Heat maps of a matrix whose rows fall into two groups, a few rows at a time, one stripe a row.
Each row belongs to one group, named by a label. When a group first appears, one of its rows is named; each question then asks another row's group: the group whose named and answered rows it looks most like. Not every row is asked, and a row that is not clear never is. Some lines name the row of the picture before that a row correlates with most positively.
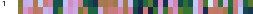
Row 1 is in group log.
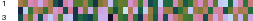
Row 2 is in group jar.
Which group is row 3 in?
log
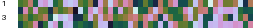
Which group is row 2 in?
jar
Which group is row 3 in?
jar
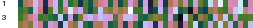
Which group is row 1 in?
log
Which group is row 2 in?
log
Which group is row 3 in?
jar
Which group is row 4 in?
log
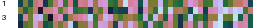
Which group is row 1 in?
jar
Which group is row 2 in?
log
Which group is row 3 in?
jar
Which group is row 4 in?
jar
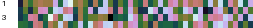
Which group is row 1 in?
log
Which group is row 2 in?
jar
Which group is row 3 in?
log
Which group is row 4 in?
jar
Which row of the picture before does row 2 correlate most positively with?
4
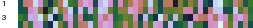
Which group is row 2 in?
jar
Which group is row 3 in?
log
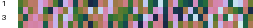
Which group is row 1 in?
log
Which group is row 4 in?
log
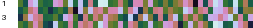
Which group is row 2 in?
jar
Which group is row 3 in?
log
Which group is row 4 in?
jar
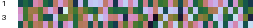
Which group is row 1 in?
jar
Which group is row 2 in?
log
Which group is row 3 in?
jar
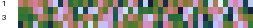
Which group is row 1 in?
log
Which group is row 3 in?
jar
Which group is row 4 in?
jar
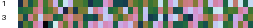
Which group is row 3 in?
log
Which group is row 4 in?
jar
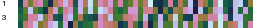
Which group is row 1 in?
jar
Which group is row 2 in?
jar
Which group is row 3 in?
log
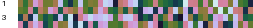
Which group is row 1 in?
jar
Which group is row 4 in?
jar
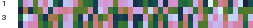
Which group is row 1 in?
log
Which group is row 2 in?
jar
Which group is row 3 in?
log
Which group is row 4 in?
log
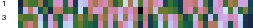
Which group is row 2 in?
jar
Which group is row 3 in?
log
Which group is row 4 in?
log
